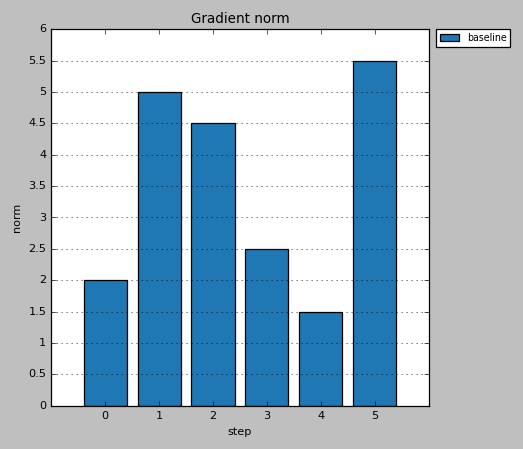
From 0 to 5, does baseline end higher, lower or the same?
higher
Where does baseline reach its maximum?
5
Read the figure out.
Title: Gradient norm
x-axis: step, ticks 0 1 2 3 4 5
y-axis: norm, ticks 0 0.5 1 1.5 2 2.5 3 3.5 4 4.5 5 5.5 6
Legend: baseline
Values:
baseline: 2 5 4.5 2.5 1.5 5.5
